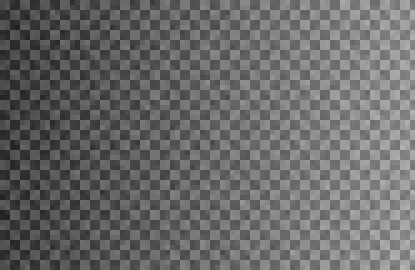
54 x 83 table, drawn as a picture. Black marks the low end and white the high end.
Average level on the scale: 40%. Odd rows or columns: none. Slope: up to the right. Grain: checkered.
